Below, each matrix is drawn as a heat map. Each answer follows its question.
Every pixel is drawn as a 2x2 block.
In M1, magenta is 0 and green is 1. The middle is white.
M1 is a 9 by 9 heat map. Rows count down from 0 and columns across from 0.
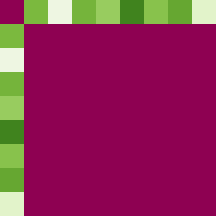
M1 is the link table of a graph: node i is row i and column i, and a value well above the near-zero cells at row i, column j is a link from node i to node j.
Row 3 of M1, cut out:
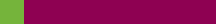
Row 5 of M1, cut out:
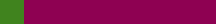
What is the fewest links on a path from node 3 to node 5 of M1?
2
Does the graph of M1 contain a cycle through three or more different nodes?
no
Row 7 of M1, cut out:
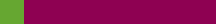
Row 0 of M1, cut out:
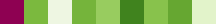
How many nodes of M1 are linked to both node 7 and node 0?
0
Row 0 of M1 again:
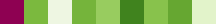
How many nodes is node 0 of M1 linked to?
8
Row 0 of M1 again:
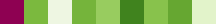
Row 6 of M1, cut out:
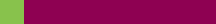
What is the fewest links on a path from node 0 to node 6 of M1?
1
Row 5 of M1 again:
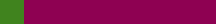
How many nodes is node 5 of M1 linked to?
1
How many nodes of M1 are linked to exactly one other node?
8
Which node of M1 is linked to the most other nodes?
node 0
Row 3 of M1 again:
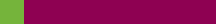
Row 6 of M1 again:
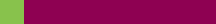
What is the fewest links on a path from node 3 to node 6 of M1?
2
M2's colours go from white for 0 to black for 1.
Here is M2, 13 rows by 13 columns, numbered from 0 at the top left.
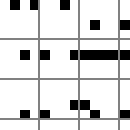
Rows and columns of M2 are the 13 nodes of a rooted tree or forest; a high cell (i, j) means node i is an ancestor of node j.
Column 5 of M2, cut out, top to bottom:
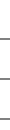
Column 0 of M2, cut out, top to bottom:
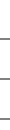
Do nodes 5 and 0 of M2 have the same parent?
no
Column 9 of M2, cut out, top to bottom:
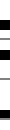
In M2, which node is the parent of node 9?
2
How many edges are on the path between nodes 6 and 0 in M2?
1
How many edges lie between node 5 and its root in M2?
0
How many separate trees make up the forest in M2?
2
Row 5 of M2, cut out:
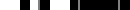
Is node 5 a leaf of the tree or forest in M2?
no
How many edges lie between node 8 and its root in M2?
2
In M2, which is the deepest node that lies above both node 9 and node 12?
2
